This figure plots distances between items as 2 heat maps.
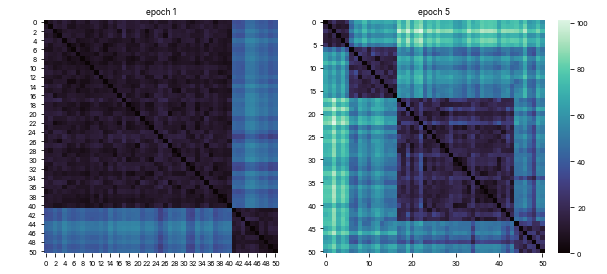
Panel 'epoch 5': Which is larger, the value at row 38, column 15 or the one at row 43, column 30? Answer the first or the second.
the first
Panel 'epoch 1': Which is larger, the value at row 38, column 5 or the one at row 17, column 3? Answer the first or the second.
the second
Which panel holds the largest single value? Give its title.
epoch 5
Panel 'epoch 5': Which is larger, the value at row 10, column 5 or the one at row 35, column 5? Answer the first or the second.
the second
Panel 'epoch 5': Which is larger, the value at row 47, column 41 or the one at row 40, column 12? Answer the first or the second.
the second
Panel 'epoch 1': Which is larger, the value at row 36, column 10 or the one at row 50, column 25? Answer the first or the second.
the second
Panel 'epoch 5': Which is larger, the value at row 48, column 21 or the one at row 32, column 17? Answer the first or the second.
the first
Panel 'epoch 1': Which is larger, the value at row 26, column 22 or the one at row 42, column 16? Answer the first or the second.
the second
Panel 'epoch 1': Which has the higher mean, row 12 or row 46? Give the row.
46
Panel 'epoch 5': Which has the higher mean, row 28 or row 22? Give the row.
22
